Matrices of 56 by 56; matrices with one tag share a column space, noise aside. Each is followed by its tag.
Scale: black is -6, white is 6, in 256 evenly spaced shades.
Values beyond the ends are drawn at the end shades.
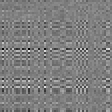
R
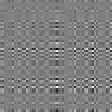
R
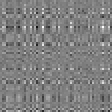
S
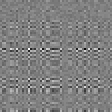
R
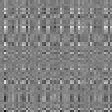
S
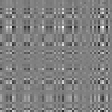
S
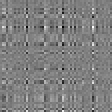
S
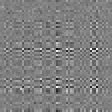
R
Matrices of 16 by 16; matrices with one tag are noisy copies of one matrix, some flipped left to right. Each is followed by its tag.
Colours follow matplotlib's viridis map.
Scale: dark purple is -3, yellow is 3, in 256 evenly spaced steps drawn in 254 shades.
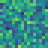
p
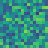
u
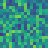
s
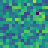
u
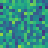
p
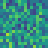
s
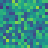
p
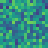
p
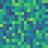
p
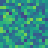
u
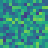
u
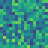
p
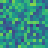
p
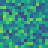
u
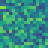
u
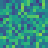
s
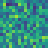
s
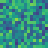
p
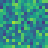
p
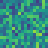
s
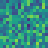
s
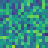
s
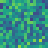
p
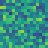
u
